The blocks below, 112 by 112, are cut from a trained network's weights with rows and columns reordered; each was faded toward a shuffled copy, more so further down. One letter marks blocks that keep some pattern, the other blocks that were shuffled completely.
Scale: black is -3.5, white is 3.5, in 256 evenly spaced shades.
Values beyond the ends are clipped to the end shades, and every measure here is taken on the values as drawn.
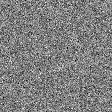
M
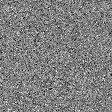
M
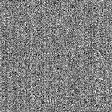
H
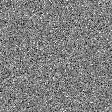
M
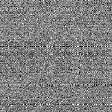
H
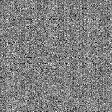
H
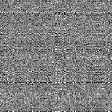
H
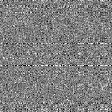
H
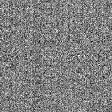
H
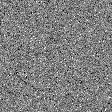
M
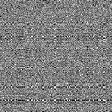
H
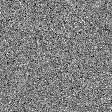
M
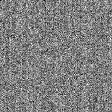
H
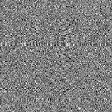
H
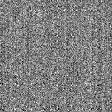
H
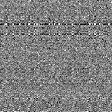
H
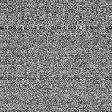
H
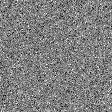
M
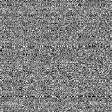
H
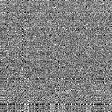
H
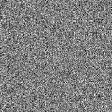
H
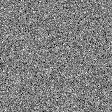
M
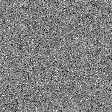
M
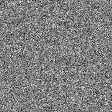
M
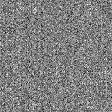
H
